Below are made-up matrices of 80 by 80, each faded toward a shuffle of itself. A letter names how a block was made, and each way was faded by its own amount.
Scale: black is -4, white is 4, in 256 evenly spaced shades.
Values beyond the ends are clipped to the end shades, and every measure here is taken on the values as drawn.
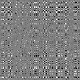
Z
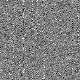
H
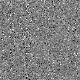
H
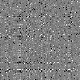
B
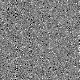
H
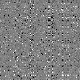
B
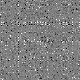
B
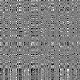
Z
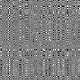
Z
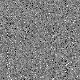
H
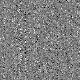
H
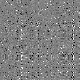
B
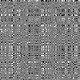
Z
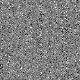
H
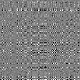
Z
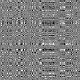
Z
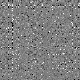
B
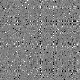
B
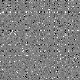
B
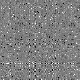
B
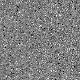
H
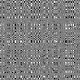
Z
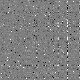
B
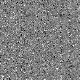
H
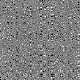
B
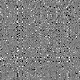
B
